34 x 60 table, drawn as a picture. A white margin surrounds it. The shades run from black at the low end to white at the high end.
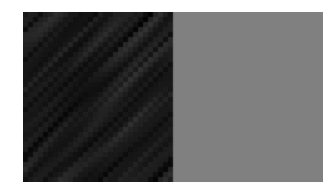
It is made of 1 by 2 panels. Panel 1,1: very low, slanting up to the right, faint in contrast. Panel 1,2: middling, flat.
